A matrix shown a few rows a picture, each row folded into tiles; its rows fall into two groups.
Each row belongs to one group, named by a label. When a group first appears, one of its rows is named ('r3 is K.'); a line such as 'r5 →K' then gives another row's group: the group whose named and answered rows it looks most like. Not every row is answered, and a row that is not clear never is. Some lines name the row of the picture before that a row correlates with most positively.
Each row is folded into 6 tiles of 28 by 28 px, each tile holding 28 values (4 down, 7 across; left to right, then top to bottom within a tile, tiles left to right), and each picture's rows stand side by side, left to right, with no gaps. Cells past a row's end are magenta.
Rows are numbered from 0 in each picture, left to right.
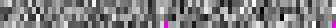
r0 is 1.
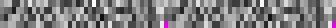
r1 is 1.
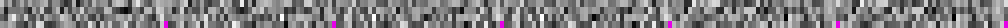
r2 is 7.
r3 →7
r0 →1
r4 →1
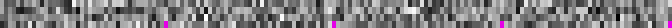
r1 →1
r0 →7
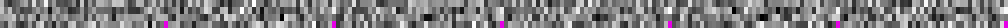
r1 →1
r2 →7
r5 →1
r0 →7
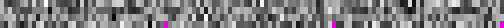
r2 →7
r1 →1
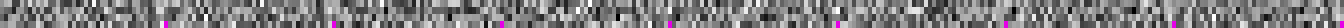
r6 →1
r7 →7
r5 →1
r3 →1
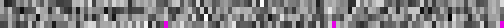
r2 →1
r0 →7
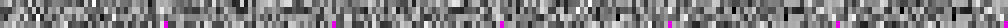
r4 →1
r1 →7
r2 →7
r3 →1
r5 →1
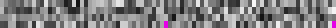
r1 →1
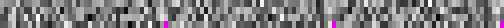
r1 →1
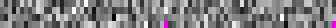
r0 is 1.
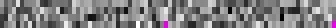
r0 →7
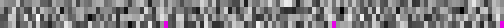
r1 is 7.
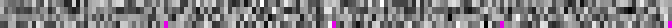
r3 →1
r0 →7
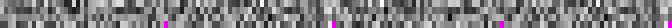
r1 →1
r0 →7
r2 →7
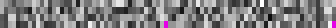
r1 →1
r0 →7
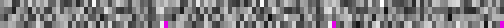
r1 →1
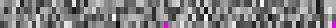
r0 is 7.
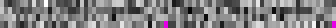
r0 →7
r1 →7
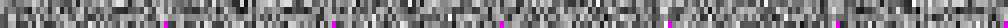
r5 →7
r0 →7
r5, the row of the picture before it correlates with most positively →1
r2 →7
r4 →1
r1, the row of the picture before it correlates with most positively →0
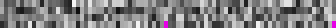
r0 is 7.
